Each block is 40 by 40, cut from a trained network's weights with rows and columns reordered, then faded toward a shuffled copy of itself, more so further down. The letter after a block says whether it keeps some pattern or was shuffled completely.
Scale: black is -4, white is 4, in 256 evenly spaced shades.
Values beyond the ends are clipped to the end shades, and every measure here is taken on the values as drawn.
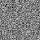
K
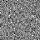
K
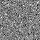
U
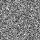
K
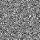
K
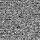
K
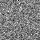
U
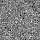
U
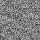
K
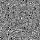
K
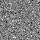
U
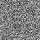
K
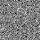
K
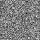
K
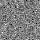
K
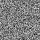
U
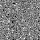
K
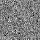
K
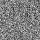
U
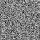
K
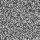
K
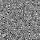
K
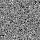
U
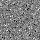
U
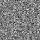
K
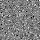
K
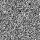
K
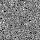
U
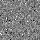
K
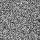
U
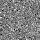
K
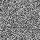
U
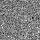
K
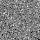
U
